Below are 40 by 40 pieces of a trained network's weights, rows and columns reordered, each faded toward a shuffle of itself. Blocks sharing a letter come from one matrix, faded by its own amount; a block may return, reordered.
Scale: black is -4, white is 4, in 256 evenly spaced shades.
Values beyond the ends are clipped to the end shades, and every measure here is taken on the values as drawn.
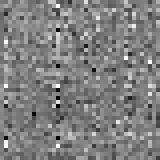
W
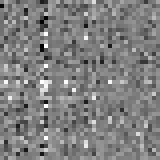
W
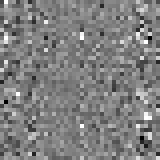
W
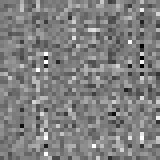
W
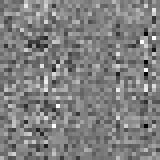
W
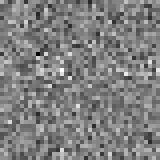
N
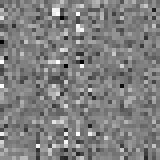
W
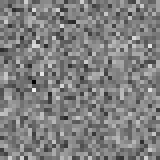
N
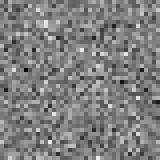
N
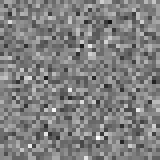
N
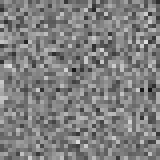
N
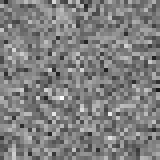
N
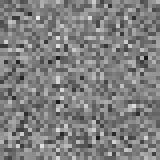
N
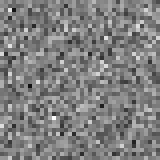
N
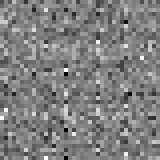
W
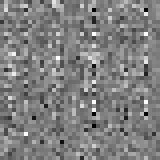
W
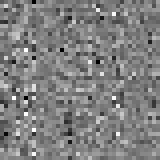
W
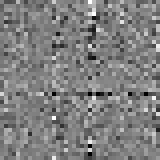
W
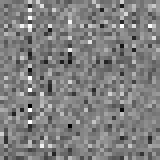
W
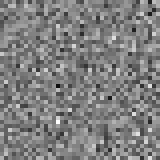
N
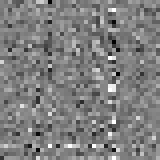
W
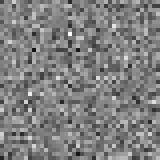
N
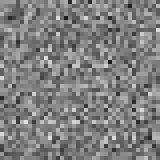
N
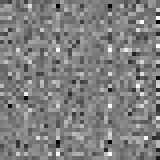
W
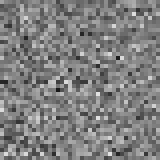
N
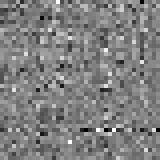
W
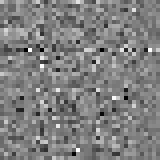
W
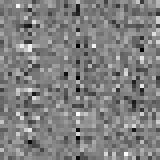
W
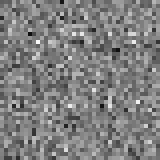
N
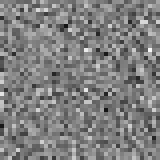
N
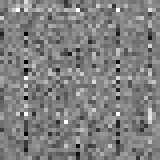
W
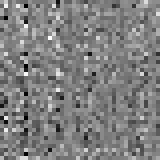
W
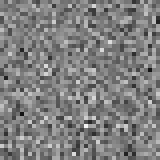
N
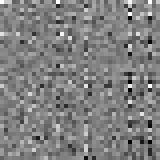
W
